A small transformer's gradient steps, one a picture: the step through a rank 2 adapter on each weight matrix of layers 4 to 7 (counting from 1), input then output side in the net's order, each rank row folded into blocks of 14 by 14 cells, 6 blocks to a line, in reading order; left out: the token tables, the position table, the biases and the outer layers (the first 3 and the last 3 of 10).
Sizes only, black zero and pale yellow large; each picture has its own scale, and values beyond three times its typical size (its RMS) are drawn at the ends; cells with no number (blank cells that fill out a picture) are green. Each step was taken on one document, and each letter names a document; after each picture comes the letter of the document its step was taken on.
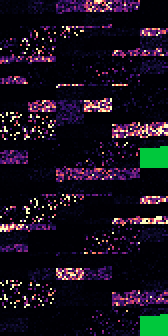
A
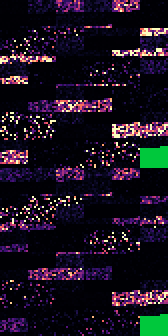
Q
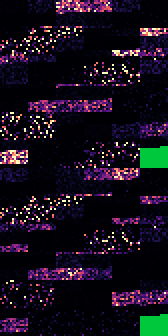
Q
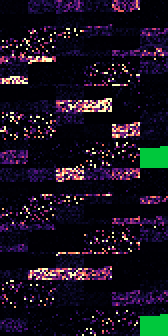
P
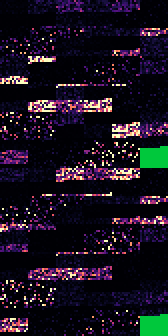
P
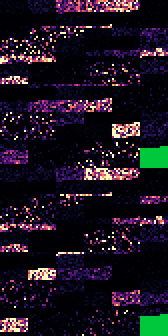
P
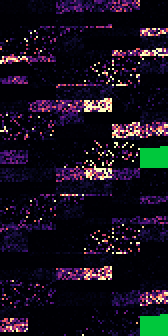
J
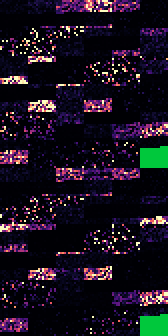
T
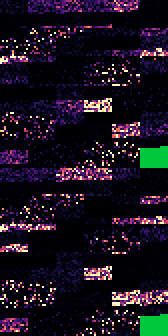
P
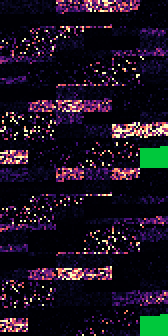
T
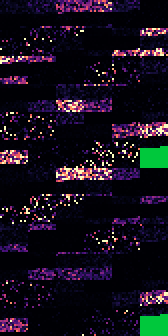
T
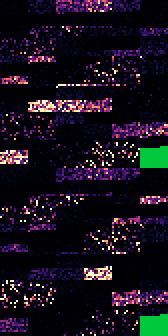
T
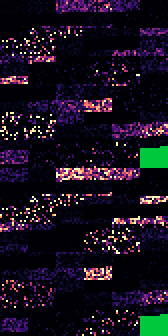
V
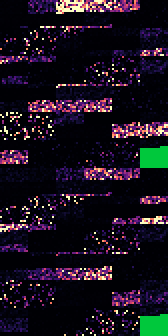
A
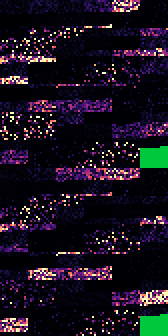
V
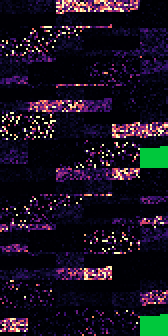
Q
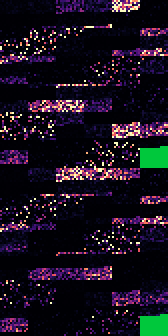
J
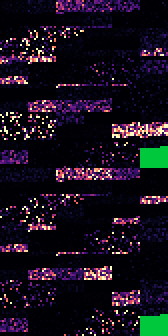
A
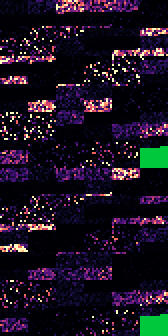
T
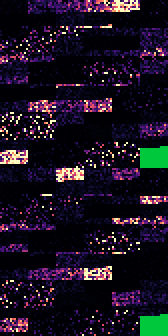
P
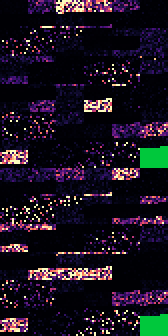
P
